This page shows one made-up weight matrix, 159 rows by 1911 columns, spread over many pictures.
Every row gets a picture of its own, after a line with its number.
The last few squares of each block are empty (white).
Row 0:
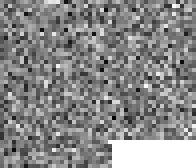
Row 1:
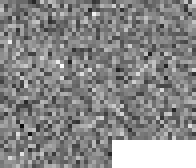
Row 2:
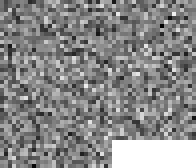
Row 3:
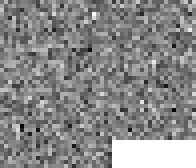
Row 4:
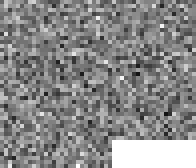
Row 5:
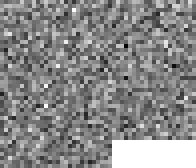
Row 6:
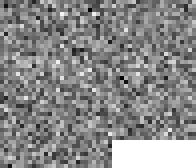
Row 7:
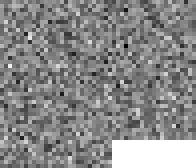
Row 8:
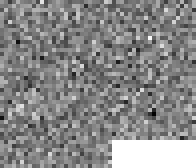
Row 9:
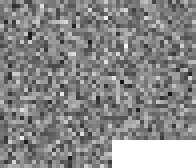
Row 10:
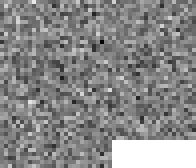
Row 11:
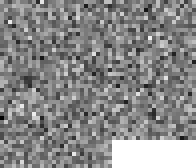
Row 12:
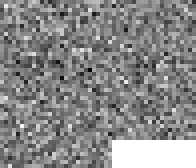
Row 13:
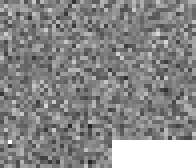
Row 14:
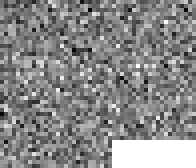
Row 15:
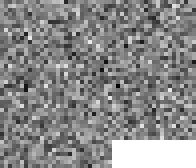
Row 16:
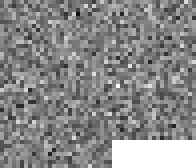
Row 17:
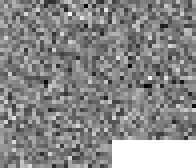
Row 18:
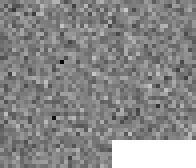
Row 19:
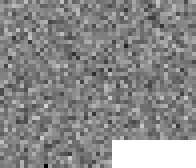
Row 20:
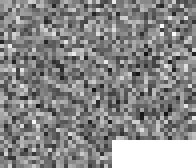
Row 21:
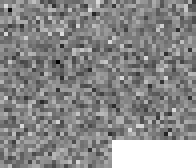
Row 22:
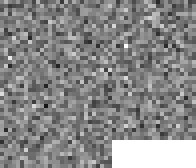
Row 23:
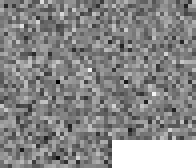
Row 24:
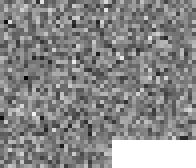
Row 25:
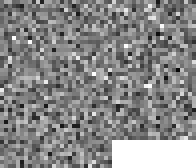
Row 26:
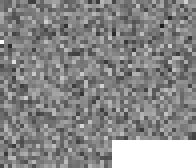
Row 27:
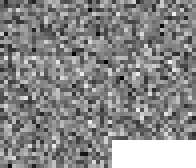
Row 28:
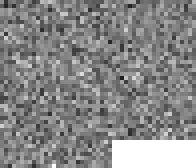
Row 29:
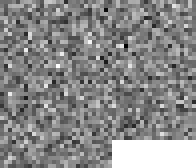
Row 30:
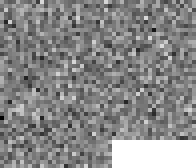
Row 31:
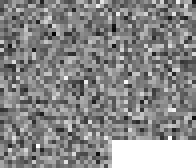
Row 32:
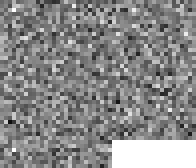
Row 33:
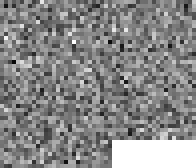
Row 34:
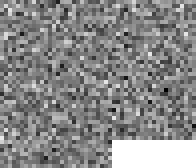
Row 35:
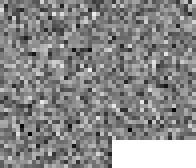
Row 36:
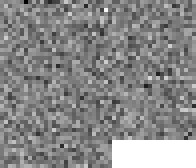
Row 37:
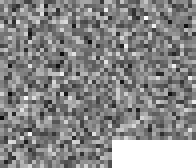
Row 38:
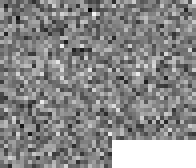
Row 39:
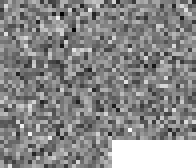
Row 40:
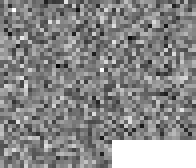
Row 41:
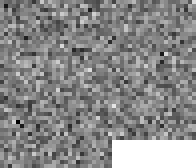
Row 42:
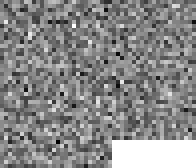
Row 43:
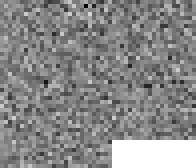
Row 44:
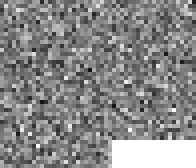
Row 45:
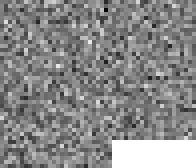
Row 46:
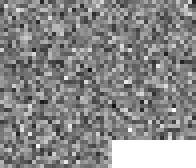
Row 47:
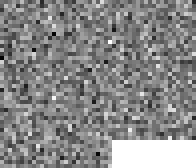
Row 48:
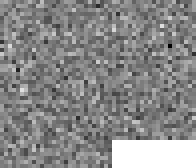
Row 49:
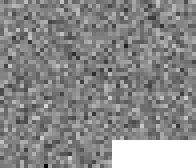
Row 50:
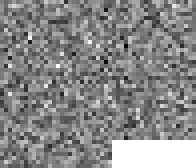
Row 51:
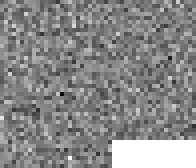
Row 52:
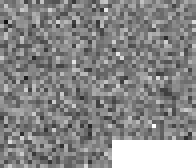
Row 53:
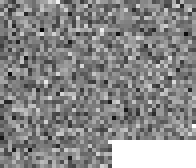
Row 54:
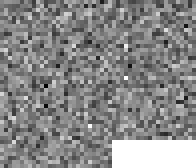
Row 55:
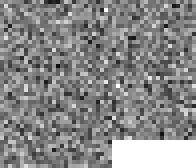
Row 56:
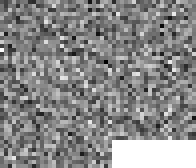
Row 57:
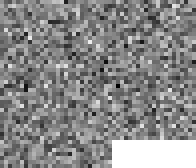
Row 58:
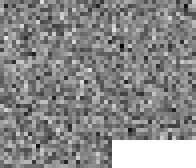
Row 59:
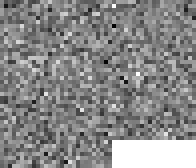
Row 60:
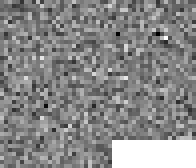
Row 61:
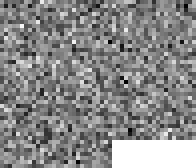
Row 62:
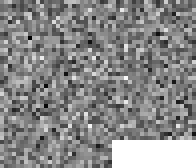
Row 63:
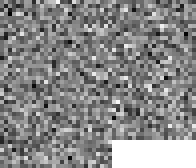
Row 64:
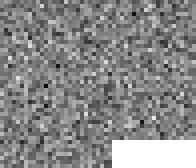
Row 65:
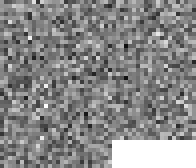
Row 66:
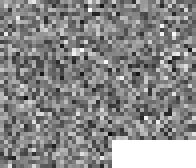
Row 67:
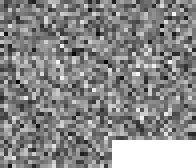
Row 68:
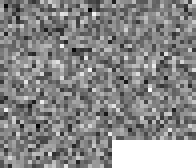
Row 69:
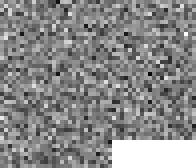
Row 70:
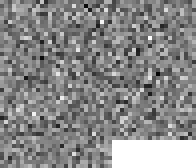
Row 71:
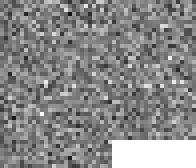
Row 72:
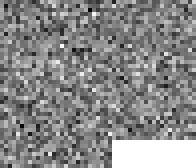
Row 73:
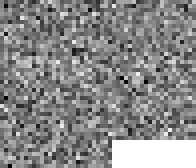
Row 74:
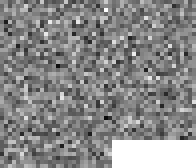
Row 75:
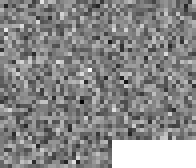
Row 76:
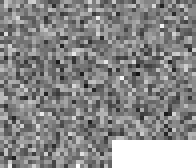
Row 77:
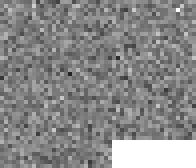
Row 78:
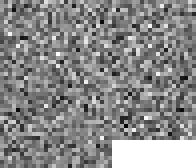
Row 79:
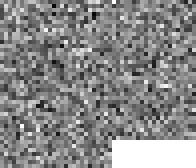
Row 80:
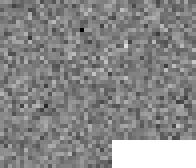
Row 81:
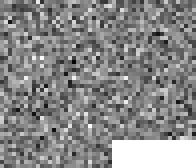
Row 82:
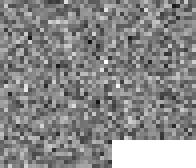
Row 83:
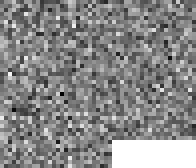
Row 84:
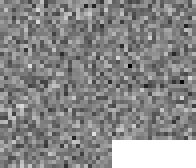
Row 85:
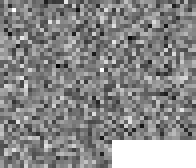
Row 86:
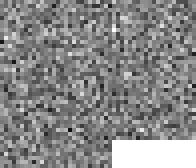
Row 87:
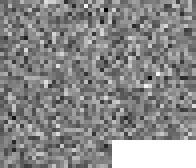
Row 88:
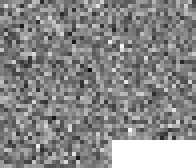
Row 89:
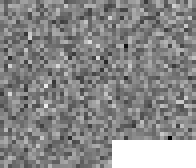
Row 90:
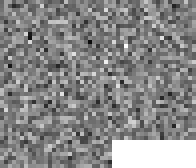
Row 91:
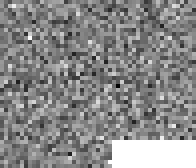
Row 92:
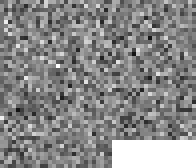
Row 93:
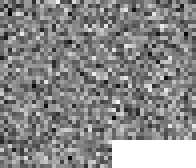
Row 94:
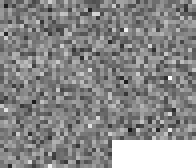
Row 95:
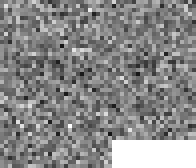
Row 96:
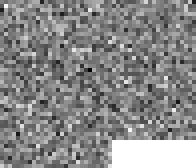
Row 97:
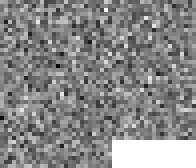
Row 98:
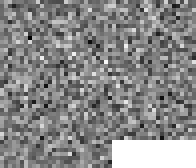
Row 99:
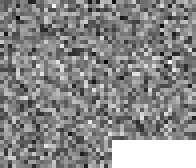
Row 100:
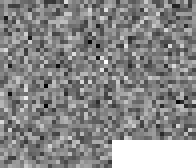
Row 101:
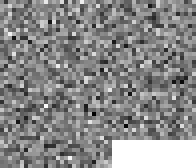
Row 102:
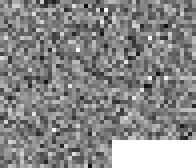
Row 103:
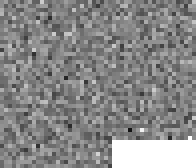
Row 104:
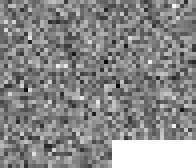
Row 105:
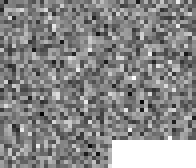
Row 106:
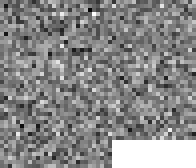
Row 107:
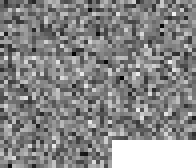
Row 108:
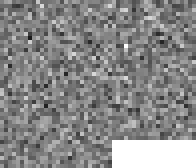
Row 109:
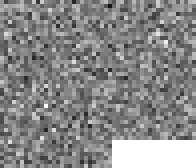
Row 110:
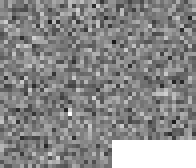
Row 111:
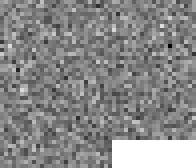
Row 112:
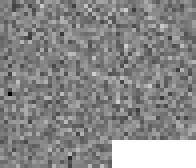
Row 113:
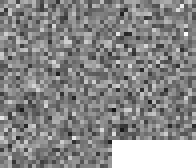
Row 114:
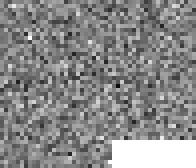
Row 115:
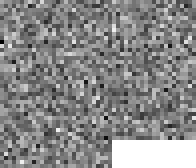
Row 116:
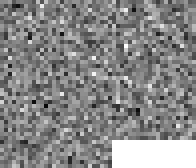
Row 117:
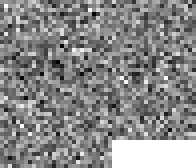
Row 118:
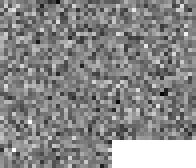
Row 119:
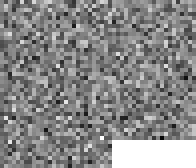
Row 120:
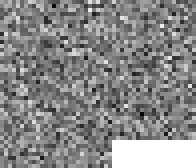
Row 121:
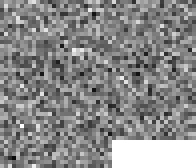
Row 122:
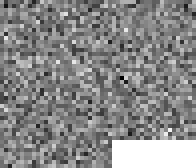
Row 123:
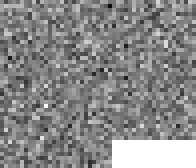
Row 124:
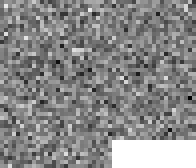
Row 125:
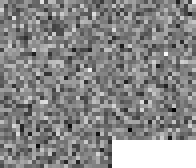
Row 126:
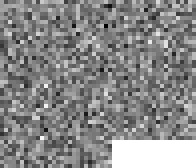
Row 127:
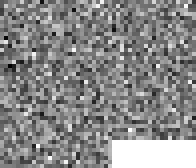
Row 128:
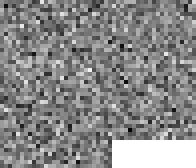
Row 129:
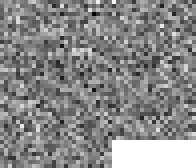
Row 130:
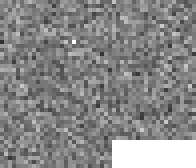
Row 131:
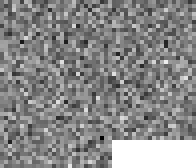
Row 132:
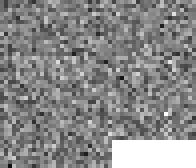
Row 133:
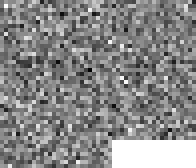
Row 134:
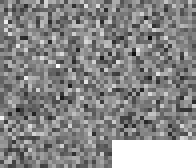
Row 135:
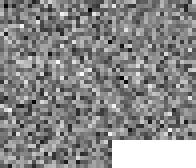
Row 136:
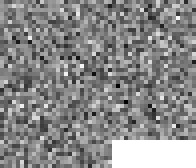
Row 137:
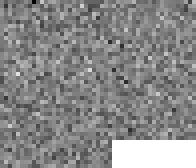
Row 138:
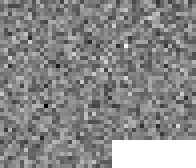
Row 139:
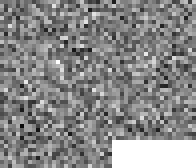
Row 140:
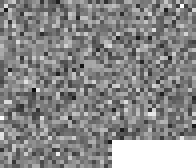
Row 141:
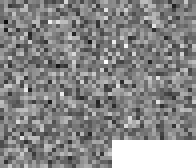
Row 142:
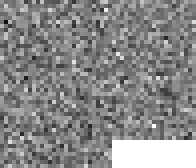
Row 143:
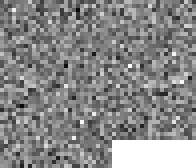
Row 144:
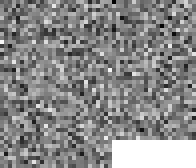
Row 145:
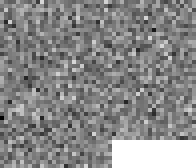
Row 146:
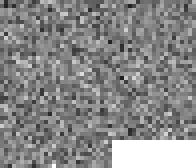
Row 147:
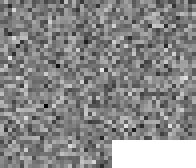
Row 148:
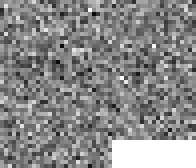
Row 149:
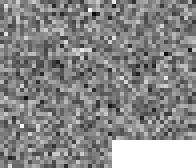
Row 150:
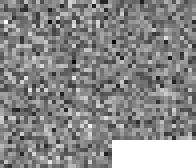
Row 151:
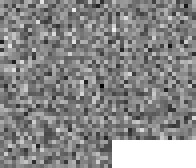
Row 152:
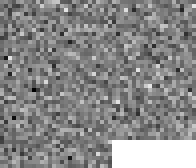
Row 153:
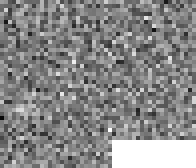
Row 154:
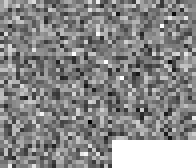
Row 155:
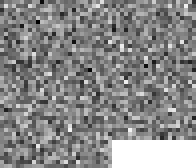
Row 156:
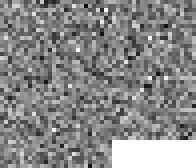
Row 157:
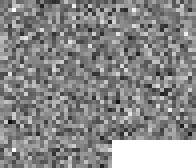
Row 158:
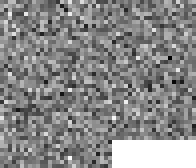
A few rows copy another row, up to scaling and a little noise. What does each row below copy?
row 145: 30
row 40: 85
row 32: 157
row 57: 15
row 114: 91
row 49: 19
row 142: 52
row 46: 44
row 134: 92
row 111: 48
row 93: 63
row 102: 156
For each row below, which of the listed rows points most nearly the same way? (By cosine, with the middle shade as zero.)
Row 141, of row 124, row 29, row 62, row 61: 62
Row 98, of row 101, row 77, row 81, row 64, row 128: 64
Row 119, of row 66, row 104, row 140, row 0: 0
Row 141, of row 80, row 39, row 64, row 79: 64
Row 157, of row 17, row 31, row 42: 17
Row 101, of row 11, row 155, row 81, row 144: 11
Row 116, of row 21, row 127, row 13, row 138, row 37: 138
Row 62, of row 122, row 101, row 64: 64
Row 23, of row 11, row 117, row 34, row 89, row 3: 3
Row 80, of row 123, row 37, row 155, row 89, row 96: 37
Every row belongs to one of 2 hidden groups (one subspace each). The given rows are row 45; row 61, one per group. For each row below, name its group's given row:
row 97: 45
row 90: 45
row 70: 45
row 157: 45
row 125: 61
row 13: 45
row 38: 61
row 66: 61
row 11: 45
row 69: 45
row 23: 61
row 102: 45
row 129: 61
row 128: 61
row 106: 61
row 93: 45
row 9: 45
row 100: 45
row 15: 45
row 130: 61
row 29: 45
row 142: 45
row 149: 61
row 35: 61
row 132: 61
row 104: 45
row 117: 61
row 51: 45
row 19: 45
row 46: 61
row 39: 61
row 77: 45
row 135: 61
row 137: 61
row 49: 45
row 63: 45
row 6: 61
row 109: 45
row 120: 61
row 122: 61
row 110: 45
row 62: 45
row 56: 61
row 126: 45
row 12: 61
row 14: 61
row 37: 45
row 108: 45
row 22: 45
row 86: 61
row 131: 45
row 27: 61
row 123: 45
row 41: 61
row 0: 45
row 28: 61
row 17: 45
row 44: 61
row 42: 45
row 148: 61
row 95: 61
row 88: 61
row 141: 45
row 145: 45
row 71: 45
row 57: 45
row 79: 61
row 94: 61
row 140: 45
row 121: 61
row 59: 61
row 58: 61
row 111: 61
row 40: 45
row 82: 45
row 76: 61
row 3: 61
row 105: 61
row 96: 61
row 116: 45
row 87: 45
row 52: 45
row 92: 45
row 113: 45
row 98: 45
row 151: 61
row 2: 61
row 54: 45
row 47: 61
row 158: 45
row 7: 45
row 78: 45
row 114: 45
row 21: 61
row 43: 45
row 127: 61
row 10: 61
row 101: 45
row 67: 61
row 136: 45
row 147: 45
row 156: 45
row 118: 45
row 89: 45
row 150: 45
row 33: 61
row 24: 45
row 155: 61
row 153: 45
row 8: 45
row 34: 45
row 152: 45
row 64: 45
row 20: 61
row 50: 45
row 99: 61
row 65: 45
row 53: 45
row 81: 45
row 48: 61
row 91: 45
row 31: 61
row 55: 45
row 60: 45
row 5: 45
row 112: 45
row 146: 61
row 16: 45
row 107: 61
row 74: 45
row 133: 61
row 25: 45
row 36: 45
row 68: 61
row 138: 45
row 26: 61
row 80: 45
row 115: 61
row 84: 45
